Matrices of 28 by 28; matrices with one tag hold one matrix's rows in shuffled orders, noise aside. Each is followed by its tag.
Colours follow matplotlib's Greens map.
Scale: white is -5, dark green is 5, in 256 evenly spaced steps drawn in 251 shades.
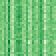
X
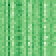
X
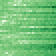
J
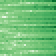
J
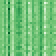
X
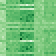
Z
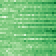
J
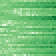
J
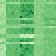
Z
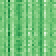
X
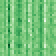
X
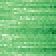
J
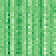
X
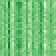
X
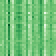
X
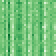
X
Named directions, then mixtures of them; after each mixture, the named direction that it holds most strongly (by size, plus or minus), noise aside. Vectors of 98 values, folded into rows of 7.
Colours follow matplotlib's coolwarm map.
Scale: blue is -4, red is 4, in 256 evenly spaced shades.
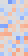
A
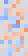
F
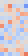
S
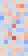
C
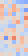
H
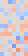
A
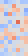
H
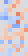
F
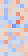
F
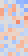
H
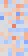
C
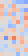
H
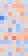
C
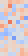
H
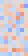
C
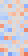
S
